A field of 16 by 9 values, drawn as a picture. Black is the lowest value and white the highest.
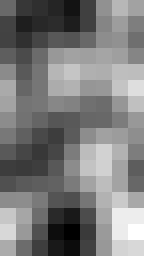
On average the colour sits 50% of the way up the scale. The ninth with the highest average is the bottom right. The ninth with the lowest average is the bottom middle.
